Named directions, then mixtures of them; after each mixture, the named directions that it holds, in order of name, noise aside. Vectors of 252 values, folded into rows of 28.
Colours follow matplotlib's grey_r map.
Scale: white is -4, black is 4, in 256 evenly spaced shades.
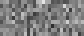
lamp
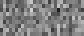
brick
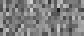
brick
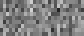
brick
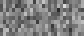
brick, lamp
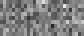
brick, lamp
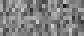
brick, lamp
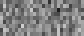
brick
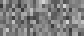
brick, lamp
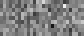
brick, lamp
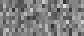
brick, lamp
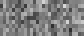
brick, lamp
